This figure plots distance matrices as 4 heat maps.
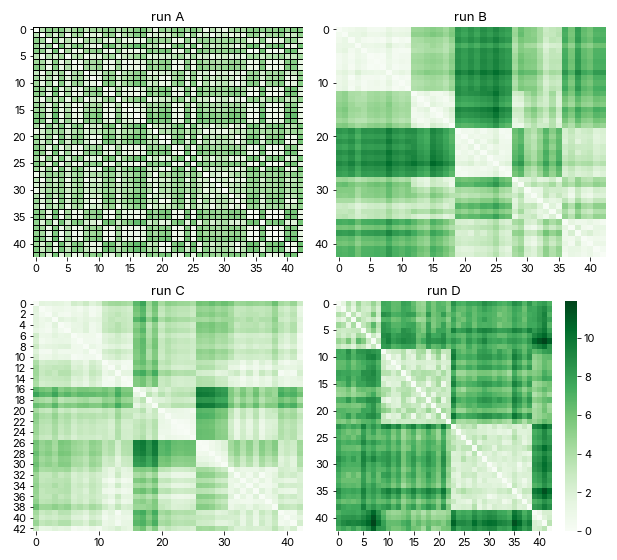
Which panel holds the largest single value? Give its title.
run D
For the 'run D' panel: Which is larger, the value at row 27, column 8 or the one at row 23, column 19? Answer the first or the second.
the second
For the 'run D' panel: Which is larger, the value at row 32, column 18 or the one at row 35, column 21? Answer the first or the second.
the second
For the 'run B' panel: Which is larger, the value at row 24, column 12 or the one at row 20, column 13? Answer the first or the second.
the first
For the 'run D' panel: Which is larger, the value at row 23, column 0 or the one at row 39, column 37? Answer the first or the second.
the first
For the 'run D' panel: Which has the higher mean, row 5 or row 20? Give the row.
5
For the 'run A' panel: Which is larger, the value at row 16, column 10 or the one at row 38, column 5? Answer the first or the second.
the first
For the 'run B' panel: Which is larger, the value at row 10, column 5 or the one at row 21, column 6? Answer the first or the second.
the second
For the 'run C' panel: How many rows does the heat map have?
43
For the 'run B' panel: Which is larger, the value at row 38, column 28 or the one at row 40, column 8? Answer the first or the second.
the second
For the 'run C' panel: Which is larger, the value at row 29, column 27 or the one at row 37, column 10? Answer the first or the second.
the second
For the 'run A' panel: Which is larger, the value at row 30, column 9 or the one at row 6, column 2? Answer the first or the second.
the first
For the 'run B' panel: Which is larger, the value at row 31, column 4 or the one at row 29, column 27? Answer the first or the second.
the second
